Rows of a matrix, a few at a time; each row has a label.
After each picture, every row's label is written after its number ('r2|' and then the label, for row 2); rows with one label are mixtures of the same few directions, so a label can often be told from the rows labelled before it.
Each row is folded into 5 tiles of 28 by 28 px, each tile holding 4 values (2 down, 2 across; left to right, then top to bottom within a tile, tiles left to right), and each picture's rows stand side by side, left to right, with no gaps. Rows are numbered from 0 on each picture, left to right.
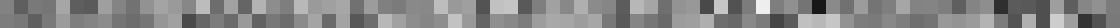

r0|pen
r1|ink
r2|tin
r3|pen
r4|pen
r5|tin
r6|tin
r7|tin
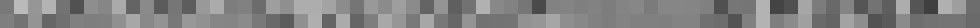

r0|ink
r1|ink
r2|tin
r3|tin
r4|pen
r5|pen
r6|pen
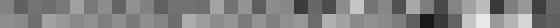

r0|ink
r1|ink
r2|ink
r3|pen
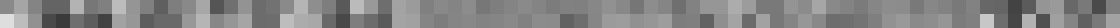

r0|pen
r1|pen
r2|pen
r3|ink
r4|pen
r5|tin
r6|pen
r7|tin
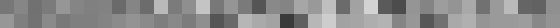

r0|tin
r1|tin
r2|pen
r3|pen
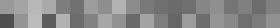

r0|tin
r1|tin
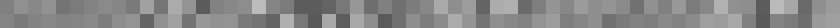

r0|ink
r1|tin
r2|tin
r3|pen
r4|ink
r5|pen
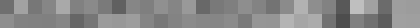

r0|tin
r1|ink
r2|pen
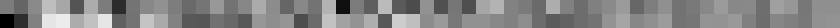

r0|pen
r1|pen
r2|ink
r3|ink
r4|pen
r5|pen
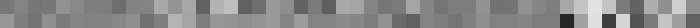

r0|tin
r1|pen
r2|ink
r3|pen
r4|tin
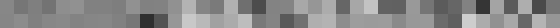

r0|ink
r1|pen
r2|pen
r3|ink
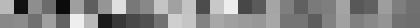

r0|tin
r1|pen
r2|pen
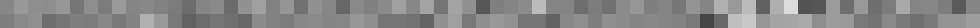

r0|ink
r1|pen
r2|tin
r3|tin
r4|ink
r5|pen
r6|tin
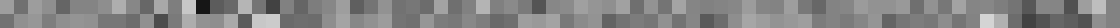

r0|tin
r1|ink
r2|pen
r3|tin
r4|ink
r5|pen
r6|ink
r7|pen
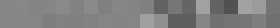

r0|ink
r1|pen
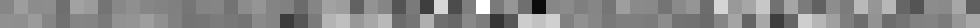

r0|pen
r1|pen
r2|pen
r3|tin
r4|ink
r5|tin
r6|ink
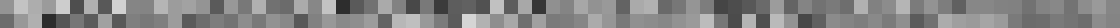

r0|ink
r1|ink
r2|ink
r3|ink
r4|pen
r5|tin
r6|tin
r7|pen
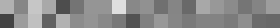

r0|tin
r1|ink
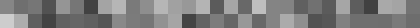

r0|pen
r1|ink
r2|pen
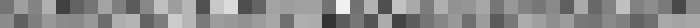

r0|ink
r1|pen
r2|ink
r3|tin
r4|tin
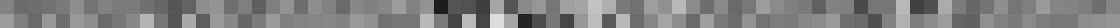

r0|tin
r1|tin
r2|tin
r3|tin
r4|tin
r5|tin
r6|pen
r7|tin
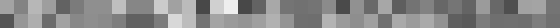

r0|tin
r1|pen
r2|ink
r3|pen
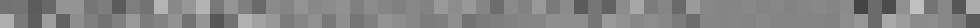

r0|tin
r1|tin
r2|tin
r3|ink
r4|ink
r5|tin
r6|ink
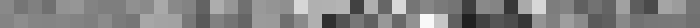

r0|ink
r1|pen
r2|ink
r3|pen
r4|pen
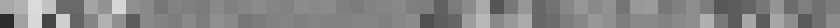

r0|tin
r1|tin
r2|ink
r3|pen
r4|pen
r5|tin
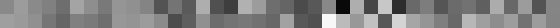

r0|pen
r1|pen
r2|ink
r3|ink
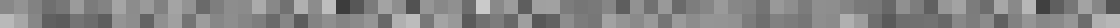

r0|pen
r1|tin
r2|ink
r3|ink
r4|ink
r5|pen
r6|pen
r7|ink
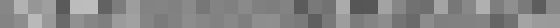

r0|pen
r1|ink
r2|pen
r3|tin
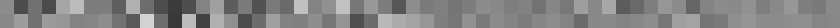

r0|ink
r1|tin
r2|tin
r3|tin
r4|ink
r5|pen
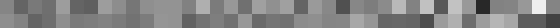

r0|pen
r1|ink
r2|tin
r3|tin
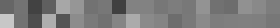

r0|tin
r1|pen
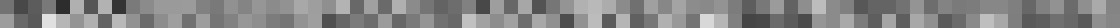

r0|ink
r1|tin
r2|ink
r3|ink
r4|tin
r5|pen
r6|tin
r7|pen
